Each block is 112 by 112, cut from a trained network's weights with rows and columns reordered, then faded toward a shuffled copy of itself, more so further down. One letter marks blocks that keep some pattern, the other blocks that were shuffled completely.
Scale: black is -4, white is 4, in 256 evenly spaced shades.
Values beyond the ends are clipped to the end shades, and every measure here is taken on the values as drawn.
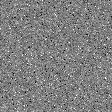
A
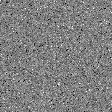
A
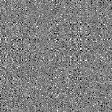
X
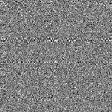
X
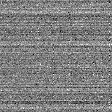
X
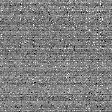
X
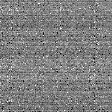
X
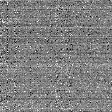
X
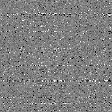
X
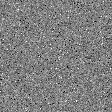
A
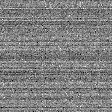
X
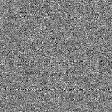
X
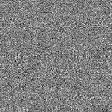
X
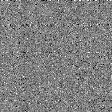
X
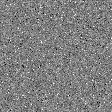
A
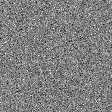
A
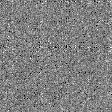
X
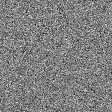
A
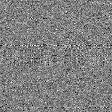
X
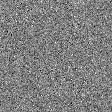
A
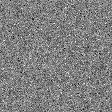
A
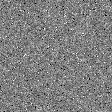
A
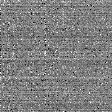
X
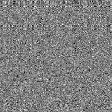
X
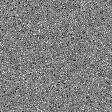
A
